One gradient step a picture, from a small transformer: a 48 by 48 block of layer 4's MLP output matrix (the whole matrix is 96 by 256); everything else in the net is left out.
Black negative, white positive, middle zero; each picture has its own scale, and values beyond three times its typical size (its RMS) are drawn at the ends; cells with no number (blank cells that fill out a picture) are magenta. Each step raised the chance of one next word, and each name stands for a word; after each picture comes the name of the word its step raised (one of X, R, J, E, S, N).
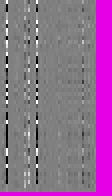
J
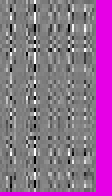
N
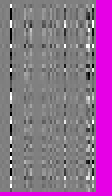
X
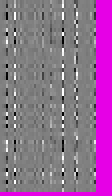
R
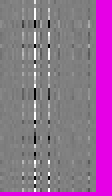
X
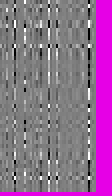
X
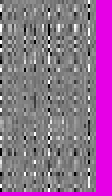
N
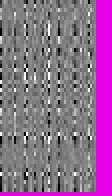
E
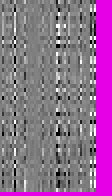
J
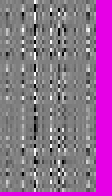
N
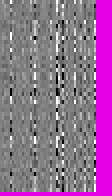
E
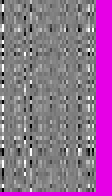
N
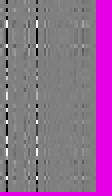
X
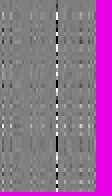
R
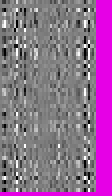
X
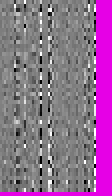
J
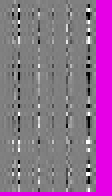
R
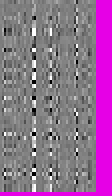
E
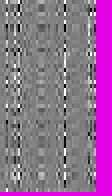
N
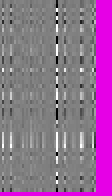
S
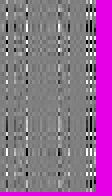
N
